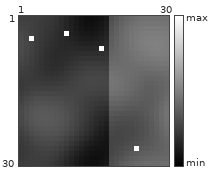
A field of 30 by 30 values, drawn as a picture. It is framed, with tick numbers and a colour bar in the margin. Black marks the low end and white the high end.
Overall the values sit about 30% of the way up the scale. The ninth with the highest average is the top right. The right part is higher, past a seam about 60% of the way across. There are four isolated cells, each far higher than the cells round it. There are no regular stripes.
